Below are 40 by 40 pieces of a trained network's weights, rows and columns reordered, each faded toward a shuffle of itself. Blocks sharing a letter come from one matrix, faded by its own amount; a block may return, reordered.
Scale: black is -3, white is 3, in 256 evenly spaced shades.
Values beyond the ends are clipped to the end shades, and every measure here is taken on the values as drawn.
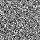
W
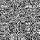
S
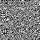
S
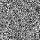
W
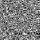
S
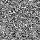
W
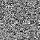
S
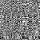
S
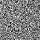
W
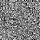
W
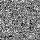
W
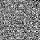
S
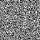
W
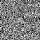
S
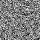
W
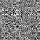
S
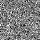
W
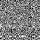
S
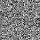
S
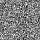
W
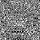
S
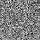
W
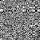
S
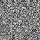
W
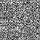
S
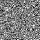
S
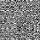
S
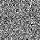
S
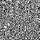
W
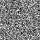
W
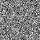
W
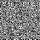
S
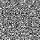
S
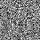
W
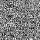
S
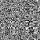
S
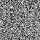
W
